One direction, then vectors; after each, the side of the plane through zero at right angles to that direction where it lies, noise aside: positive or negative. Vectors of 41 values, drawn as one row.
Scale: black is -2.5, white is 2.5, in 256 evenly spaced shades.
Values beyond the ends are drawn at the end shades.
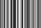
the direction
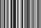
positive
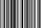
positive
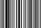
negative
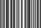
positive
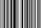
positive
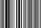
negative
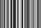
positive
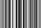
negative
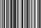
positive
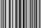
negative
